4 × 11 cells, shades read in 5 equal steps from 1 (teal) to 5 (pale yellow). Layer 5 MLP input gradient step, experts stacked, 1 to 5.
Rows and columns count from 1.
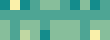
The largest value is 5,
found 2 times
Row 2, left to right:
2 2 2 2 2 2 2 2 2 2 2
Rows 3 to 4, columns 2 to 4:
2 3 3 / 2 4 3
